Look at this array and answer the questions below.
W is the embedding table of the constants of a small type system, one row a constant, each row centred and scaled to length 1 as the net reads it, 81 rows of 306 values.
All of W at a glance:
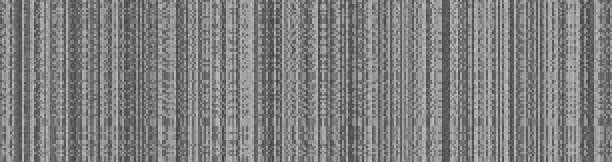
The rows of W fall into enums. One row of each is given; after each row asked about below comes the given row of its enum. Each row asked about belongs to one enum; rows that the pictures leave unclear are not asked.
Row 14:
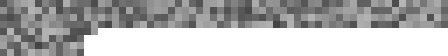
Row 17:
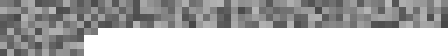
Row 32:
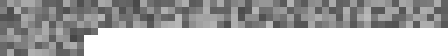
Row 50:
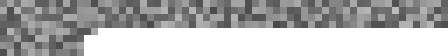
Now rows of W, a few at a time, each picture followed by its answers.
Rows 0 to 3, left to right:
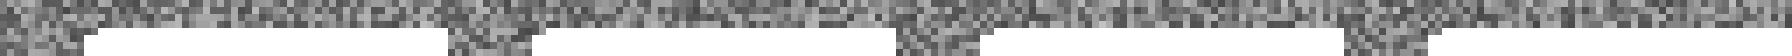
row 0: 32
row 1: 14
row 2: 17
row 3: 17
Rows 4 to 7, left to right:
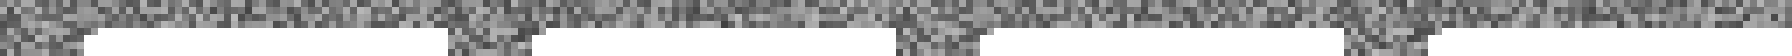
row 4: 50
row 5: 14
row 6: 50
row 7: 14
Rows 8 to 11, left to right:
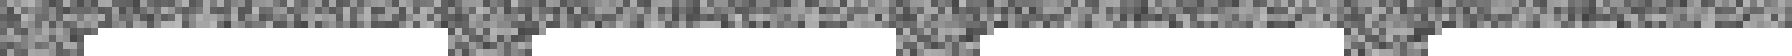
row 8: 32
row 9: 14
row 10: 14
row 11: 14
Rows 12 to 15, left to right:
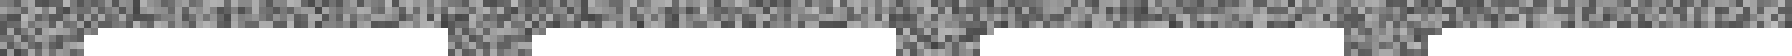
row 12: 17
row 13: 17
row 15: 32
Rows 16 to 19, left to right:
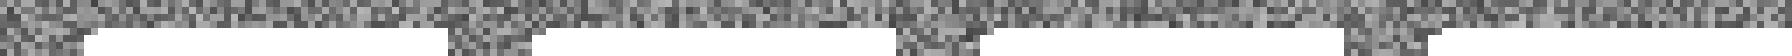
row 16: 50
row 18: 14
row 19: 32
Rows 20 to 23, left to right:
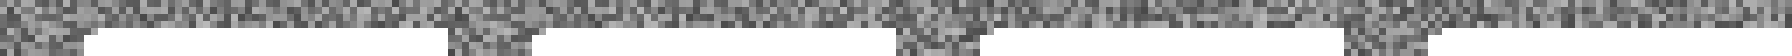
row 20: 50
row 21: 50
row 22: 14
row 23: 17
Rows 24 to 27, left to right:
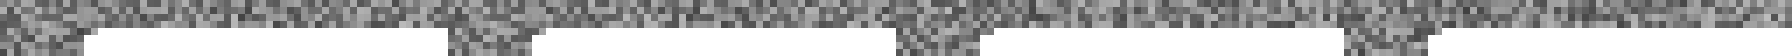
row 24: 50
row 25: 50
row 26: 17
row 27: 14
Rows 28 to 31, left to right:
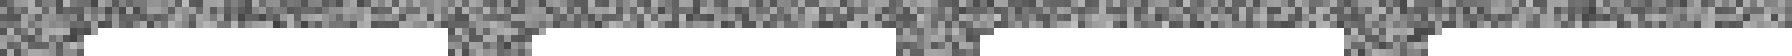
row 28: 14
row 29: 50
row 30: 32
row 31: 14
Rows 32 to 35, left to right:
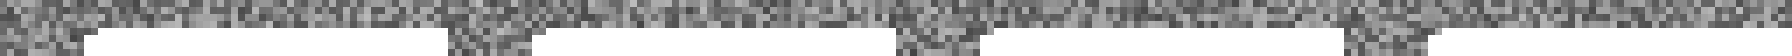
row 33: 17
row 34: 14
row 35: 50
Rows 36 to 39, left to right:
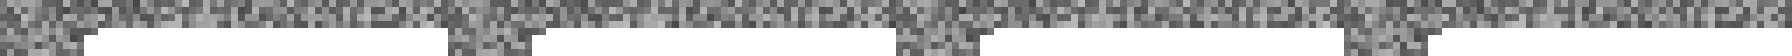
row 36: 32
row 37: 32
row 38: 32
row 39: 32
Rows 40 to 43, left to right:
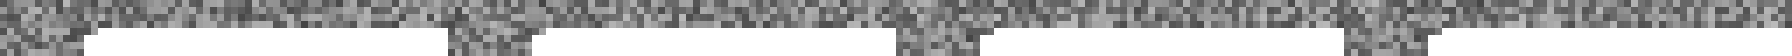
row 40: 14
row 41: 50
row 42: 32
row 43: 32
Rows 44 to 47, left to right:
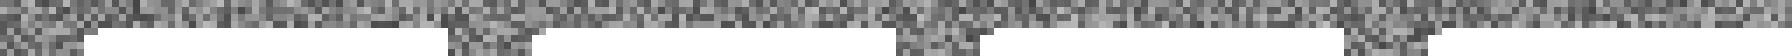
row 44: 17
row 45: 50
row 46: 32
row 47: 14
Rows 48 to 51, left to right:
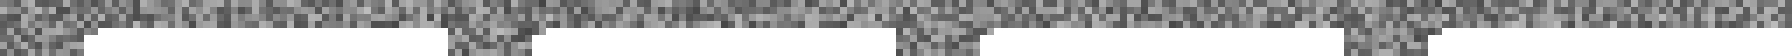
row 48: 17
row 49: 14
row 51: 32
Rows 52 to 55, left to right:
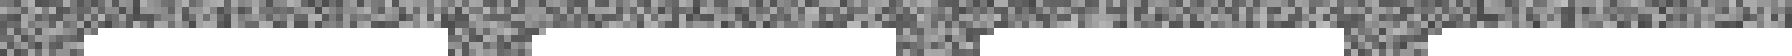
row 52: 17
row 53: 50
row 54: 32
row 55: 17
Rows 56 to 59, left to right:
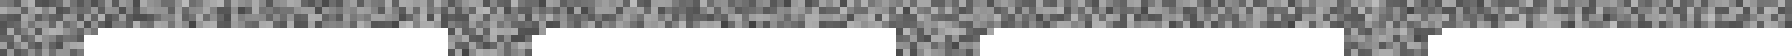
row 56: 17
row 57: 14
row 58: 50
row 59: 32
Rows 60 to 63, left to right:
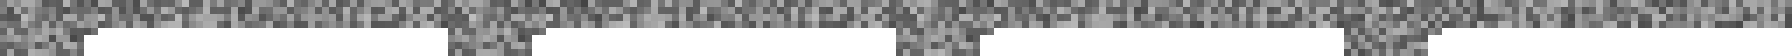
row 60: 32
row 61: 32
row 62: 32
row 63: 17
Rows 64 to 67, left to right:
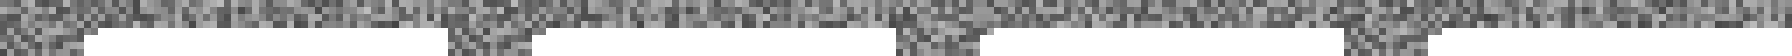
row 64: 17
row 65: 17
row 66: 50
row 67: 17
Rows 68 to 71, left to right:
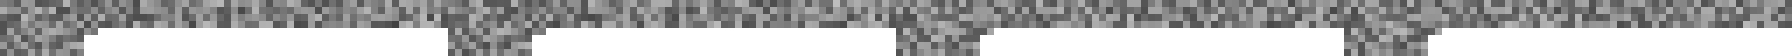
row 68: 17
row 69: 17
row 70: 50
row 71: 50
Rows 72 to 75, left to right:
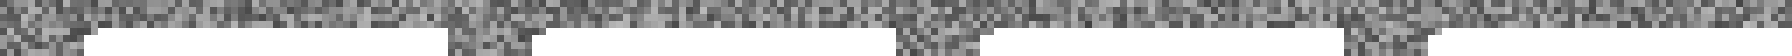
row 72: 14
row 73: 32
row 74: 17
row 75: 50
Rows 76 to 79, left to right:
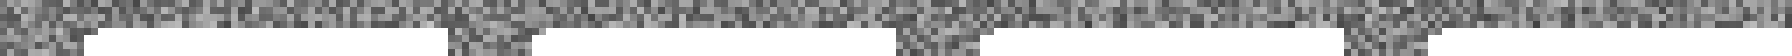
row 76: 32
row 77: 50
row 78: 17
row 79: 17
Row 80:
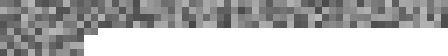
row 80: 17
